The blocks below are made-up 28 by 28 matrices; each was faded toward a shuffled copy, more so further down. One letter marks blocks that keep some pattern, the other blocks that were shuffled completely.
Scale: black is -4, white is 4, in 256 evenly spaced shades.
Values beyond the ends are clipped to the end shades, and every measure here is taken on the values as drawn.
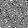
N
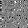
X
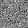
N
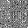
X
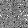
N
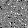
N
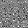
X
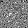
N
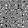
X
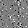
X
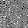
X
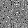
X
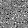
N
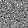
N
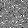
N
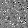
N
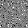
X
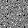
X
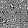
X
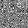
X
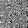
X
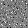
N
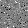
N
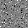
X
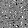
N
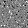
N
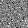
N
